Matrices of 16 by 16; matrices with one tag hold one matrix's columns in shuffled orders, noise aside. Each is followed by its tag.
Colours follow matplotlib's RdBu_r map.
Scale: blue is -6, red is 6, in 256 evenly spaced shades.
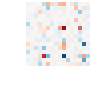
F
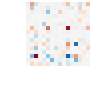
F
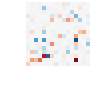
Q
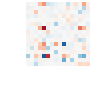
F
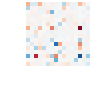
F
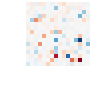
Q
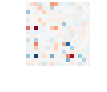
F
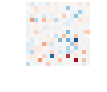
Q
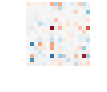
F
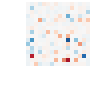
Q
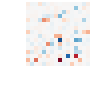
Q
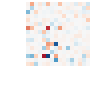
F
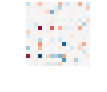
F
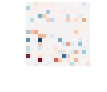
Q
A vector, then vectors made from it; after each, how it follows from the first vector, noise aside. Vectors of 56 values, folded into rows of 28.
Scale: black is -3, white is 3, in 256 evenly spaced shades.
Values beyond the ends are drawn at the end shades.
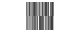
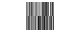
sign-scrambled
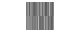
shrunk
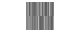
shrunk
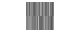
shrunk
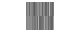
shrunk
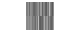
shrunk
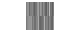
shrunk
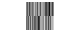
sign-scrambled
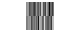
sign-scrambled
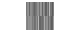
shrunk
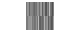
shrunk
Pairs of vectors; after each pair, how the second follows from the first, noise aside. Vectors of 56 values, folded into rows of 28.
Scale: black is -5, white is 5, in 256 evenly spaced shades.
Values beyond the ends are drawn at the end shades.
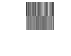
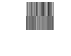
negated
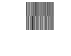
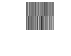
wrapped around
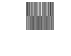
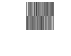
wrapped around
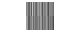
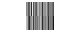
scaled up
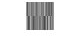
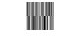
scaled up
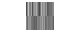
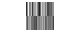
scaled up
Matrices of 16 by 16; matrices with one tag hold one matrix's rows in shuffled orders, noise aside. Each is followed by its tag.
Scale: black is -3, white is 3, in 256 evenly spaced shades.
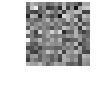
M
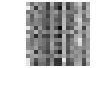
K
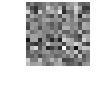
M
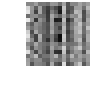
K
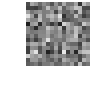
M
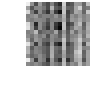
K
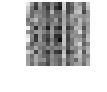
K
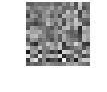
M
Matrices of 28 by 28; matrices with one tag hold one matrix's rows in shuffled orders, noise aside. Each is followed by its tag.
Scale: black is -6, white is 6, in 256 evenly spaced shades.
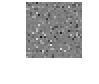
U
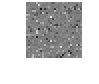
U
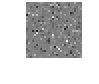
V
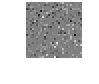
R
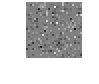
R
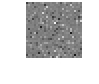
R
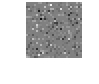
U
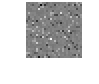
U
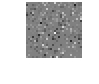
R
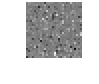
R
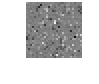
R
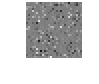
U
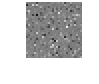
V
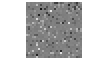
U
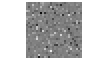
U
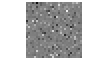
V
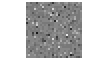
V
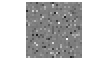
V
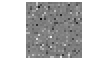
U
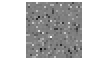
U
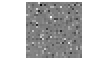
U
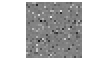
U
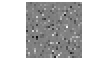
V
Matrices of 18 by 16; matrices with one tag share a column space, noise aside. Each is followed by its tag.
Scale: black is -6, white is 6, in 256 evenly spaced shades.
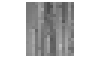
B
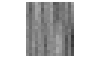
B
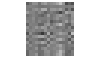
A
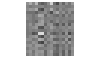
A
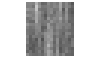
B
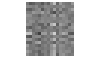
A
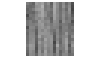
B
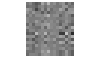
A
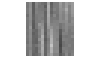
B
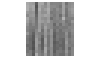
B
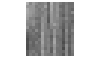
B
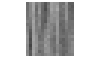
B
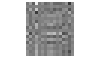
A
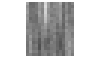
B
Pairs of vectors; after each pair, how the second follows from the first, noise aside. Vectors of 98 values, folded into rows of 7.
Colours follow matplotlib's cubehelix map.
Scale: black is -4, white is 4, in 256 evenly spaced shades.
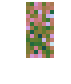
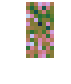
reversed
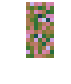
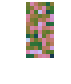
shuffled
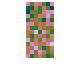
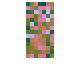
shuffled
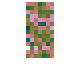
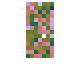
shuffled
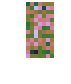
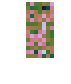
reversed
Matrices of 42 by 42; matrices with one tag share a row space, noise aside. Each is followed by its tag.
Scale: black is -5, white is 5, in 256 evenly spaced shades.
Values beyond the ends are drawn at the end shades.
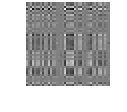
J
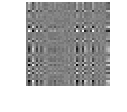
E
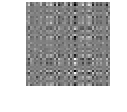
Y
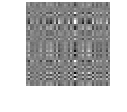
Y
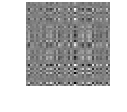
Y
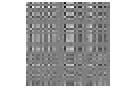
J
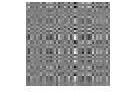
Y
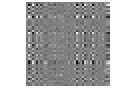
E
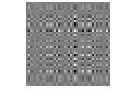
Y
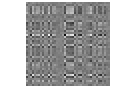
J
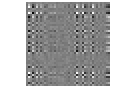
E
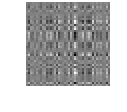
Y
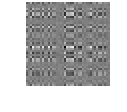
J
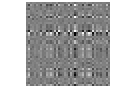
Y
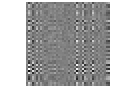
E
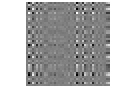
E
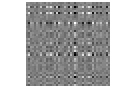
Y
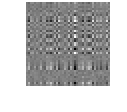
Y
